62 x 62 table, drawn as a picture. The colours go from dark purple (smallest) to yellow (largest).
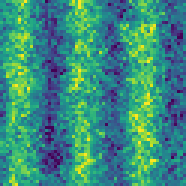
The values follow a bell shape. There is no overall slope. Stripes running up and down repeat 3 times from left to right.
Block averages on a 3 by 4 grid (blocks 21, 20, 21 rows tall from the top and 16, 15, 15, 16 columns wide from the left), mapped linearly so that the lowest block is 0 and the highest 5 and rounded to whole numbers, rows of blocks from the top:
4302
5212
4203
